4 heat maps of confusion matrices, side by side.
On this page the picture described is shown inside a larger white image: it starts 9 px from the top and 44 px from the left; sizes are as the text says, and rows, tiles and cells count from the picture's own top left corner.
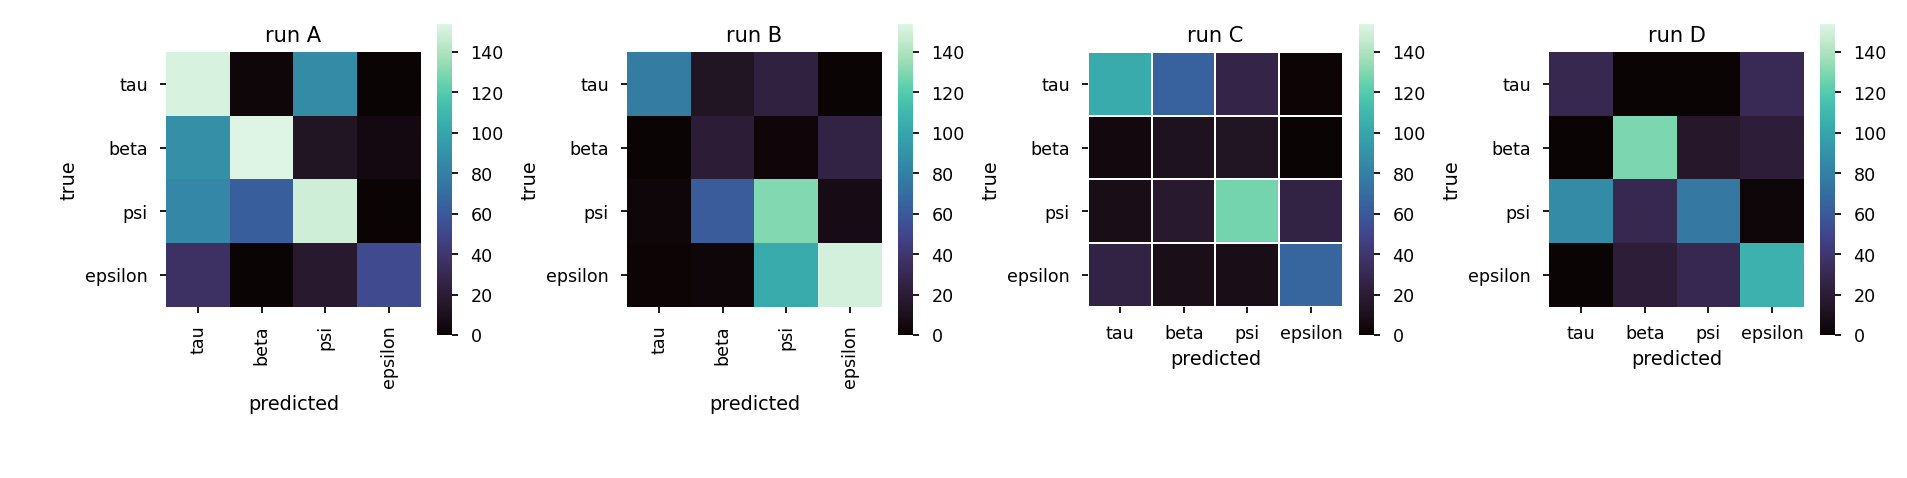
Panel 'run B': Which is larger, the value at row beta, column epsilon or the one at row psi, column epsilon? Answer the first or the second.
the first
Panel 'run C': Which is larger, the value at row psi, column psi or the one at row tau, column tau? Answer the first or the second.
the first
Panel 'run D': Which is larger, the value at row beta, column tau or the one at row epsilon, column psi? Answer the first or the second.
the second
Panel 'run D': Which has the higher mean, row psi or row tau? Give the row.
psi
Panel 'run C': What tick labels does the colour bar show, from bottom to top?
0, 20, 40, 60, 80, 100, 120, 140
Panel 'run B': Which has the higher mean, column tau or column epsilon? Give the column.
epsilon
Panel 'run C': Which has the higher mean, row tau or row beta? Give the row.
tau
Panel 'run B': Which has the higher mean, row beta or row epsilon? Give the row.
epsilon
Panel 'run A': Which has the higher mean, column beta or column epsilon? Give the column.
beta
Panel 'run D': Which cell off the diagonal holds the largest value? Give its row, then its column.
psi, tau
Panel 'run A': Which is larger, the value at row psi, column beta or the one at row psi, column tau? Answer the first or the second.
the second
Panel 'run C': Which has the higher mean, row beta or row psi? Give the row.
psi
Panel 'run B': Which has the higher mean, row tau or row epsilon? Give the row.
epsilon
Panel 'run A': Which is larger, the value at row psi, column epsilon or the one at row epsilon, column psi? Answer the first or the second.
the second
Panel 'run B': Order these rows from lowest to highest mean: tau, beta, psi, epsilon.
beta, tau, psi, epsilon
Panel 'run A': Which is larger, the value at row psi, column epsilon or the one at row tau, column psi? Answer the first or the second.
the second
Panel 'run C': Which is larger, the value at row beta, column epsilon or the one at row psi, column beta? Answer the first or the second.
the second
